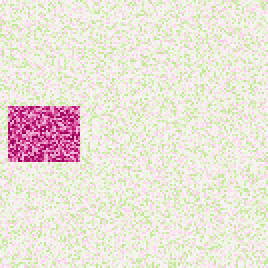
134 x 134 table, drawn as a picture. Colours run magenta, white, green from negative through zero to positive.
Stripes: none. Histogram: skewed, a long tail of low values. Odd patch: lower, in the middle left. Ninth with the lowest average: middle left.
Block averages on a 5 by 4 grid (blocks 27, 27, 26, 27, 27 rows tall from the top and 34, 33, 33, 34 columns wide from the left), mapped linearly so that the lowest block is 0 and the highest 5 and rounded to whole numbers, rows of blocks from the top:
5 5 5 5
5 5 5 5
0 4 5 5
5 5 5 5
5 5 5 5
